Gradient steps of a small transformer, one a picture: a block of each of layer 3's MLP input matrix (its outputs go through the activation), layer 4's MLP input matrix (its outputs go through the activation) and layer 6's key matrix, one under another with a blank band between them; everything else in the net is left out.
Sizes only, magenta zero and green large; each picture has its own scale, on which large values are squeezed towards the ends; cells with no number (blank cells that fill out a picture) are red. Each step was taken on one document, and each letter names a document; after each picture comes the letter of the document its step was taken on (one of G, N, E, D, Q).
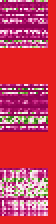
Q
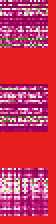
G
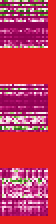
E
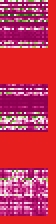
E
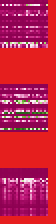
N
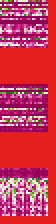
G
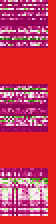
G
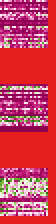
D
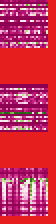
N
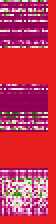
E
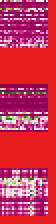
Q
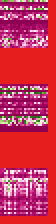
D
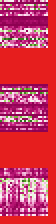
G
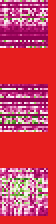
E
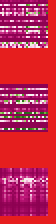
N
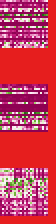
E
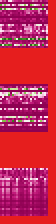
G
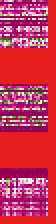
G
